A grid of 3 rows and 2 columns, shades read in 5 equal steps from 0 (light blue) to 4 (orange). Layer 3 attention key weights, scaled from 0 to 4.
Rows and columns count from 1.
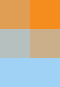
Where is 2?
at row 2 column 2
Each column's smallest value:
0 0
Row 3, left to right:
0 0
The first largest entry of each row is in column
2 2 1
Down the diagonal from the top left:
3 2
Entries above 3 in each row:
1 0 0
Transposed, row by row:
3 1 0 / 4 2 0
